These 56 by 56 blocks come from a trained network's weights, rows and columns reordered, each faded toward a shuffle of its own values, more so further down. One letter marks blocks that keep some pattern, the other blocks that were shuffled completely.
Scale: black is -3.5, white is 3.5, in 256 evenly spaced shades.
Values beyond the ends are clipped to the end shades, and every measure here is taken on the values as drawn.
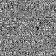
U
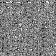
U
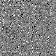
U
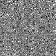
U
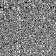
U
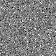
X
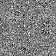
U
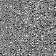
U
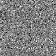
U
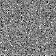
U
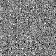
U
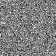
U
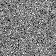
X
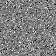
X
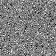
X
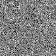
U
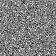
X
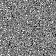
X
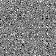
U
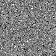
X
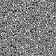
U
